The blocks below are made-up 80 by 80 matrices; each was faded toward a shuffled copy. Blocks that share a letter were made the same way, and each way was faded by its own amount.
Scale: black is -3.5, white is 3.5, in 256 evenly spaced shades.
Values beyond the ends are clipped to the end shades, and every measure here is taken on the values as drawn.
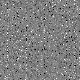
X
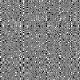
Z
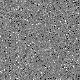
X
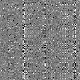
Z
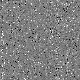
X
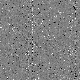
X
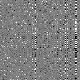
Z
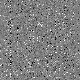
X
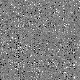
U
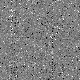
X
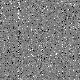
X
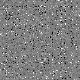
U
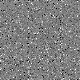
U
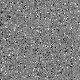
X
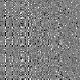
Z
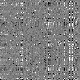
Z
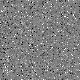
U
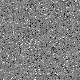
X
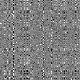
Z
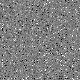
U
